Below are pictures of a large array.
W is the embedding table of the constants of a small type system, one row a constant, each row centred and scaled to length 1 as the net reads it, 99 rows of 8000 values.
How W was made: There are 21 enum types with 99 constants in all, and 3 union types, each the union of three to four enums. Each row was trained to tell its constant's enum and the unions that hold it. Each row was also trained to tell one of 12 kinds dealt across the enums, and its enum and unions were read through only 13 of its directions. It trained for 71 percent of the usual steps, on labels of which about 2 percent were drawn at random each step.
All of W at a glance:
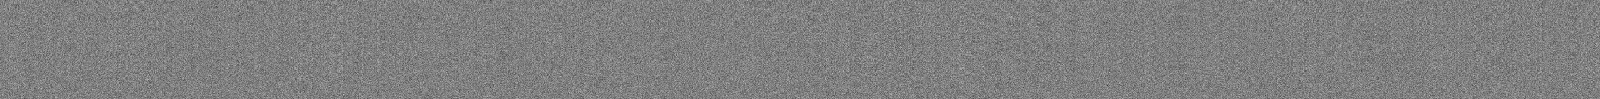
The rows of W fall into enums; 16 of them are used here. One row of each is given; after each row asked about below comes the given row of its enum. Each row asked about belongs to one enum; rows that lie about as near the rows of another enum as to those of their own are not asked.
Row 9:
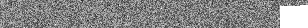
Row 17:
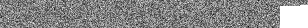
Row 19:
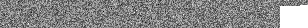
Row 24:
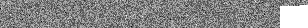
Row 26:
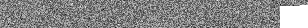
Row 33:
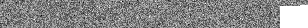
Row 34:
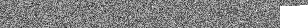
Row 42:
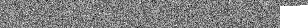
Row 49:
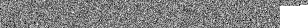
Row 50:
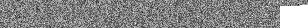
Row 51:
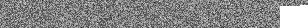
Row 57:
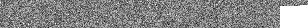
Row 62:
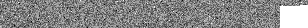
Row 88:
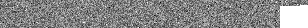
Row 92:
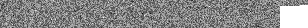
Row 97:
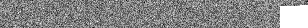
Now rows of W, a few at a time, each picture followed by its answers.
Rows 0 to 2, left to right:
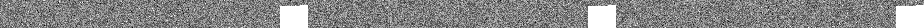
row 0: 88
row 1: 62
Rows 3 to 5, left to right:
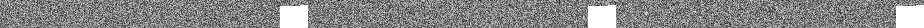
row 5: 26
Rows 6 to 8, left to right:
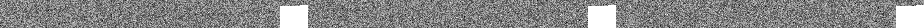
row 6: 51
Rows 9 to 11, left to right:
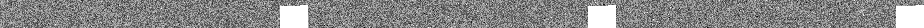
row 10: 49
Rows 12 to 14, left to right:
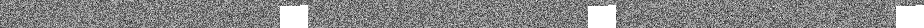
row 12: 19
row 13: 33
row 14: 92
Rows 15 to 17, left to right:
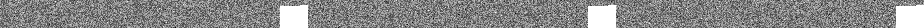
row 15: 57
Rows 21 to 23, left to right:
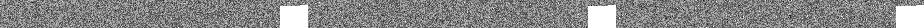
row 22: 26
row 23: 24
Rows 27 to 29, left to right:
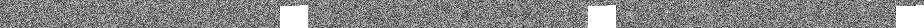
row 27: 34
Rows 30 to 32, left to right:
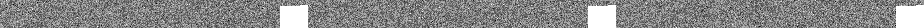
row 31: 24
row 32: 57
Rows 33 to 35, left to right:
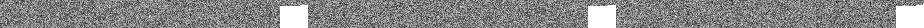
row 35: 9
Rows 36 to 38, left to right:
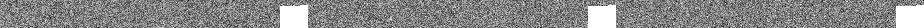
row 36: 26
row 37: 17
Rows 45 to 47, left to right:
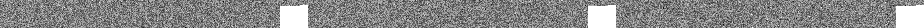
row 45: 50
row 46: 34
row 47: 49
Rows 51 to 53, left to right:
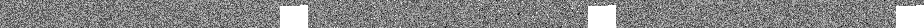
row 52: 42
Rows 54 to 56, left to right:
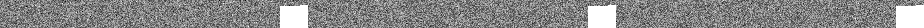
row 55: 19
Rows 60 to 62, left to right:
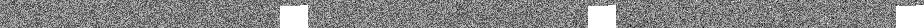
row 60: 34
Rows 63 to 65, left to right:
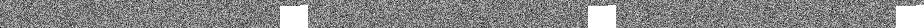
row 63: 17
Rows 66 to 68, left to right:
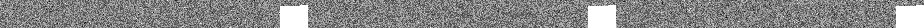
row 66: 42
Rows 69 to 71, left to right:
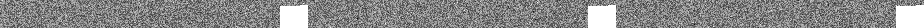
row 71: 24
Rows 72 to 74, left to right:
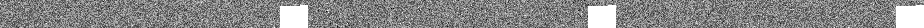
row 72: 19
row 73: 62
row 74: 51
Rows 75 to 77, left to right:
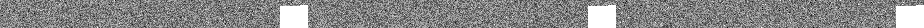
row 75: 34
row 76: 17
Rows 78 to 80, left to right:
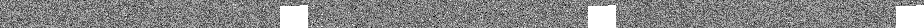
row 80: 17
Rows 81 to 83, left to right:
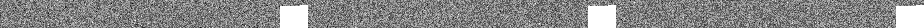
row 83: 51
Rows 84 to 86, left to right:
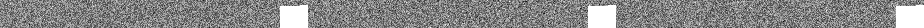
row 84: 26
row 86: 51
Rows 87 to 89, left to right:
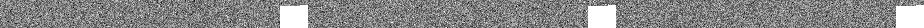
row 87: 24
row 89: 57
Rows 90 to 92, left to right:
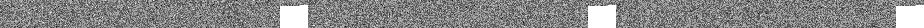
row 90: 50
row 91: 57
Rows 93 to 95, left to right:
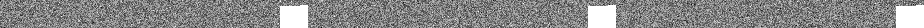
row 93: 19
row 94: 97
